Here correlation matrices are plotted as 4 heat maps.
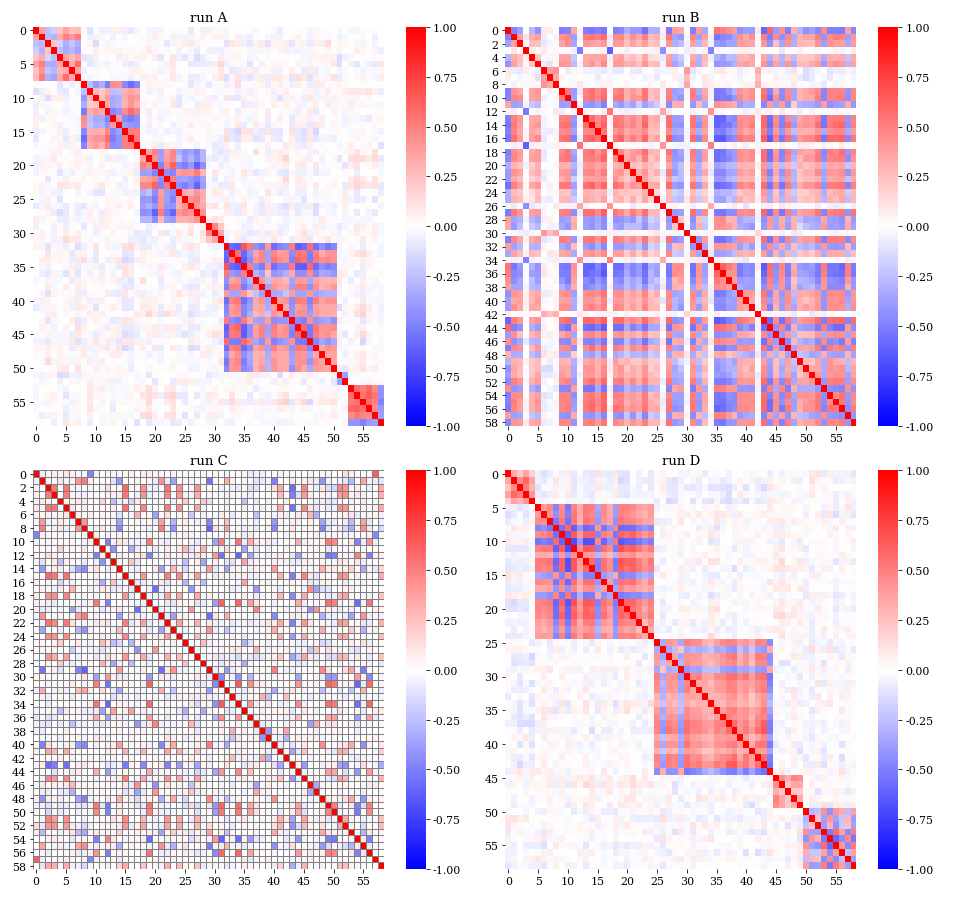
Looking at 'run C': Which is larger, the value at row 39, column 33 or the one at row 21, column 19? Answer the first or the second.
the second
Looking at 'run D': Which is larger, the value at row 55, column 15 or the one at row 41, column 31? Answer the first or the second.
the second
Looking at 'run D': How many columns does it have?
59
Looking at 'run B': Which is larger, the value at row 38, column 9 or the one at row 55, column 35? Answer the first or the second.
the first
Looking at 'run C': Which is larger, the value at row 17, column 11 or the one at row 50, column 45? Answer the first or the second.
the first
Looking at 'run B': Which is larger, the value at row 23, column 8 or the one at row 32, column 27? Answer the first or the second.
the first
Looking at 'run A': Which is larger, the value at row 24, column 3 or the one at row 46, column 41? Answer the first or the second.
the first
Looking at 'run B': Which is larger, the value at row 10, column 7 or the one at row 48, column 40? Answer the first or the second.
the first
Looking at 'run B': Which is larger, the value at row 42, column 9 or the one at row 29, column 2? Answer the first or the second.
the first
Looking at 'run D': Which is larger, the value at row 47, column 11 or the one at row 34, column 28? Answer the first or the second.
the second
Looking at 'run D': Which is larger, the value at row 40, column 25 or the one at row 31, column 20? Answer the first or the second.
the first
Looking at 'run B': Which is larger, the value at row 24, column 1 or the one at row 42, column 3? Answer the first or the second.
the first
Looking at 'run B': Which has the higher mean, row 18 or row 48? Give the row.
18
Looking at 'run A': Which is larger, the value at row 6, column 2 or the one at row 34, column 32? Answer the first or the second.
the first
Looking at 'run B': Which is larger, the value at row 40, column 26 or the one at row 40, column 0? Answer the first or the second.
the first
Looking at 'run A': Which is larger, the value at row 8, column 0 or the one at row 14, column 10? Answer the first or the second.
the first
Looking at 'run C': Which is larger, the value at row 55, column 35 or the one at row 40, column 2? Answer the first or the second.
the second
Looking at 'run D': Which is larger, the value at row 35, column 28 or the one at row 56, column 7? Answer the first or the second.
the first
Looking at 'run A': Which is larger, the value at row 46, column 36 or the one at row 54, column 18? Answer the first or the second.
the first
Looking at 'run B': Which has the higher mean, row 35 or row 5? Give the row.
5
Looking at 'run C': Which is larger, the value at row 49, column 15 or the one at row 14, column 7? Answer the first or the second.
the first
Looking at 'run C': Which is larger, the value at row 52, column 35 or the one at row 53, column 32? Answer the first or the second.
the first
